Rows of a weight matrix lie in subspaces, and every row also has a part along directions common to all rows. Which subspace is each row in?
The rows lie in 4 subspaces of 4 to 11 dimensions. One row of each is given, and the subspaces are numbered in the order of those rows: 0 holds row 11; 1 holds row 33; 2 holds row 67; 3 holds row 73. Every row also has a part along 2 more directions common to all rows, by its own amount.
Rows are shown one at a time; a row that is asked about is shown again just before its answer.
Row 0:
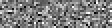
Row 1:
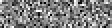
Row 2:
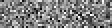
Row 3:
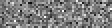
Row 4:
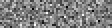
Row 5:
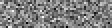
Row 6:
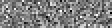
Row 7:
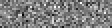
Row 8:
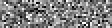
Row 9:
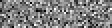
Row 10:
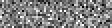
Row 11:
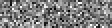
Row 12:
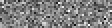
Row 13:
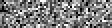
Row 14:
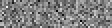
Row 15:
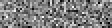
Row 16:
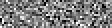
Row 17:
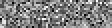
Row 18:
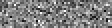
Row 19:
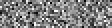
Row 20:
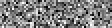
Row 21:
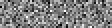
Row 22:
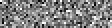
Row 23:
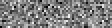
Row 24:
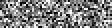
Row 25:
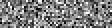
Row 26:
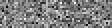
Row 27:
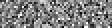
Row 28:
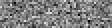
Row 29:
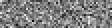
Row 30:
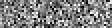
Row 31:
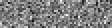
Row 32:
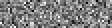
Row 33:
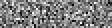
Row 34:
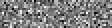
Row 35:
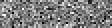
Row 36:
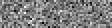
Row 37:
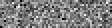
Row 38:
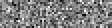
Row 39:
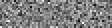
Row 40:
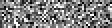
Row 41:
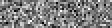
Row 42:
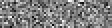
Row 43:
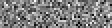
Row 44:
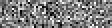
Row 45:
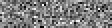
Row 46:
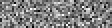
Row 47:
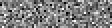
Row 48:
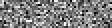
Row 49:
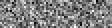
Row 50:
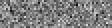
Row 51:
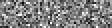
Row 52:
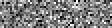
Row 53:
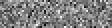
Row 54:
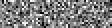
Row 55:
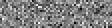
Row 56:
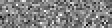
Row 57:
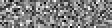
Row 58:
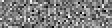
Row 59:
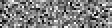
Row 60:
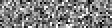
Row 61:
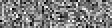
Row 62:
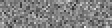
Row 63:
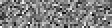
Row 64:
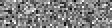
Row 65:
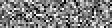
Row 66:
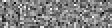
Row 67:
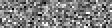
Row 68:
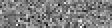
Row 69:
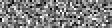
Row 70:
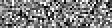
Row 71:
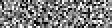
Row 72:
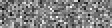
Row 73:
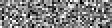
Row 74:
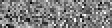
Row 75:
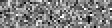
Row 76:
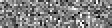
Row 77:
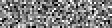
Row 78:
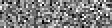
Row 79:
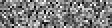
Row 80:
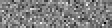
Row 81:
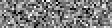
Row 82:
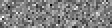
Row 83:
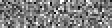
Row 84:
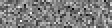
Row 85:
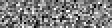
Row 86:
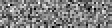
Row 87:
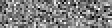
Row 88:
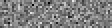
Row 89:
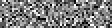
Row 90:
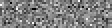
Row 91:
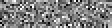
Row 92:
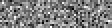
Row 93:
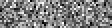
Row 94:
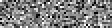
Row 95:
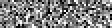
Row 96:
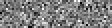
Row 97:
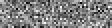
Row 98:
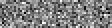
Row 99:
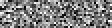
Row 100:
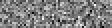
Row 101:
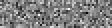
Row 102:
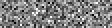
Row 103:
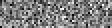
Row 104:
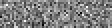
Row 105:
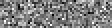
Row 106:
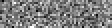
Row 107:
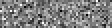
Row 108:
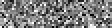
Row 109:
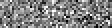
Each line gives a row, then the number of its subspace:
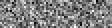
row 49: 2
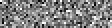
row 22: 3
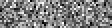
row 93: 2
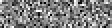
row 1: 0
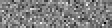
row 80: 0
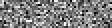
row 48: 1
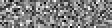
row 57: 2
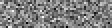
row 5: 3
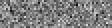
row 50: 0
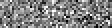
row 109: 3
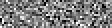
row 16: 3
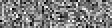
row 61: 3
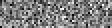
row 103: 1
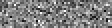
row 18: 0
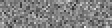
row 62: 1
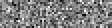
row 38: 1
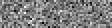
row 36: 2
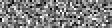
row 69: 0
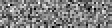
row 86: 0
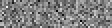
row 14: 3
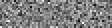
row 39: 3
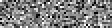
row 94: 3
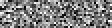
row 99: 2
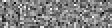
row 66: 0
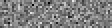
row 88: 1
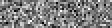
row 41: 2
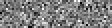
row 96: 3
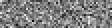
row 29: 2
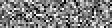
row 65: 1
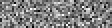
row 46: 0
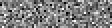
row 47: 1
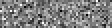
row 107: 2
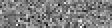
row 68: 0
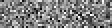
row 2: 3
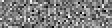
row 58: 0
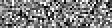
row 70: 1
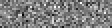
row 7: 3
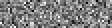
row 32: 2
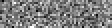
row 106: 0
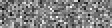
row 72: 3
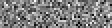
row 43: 1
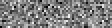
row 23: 1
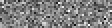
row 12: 3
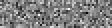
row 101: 3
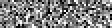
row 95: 0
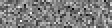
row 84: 2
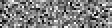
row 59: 0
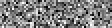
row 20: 3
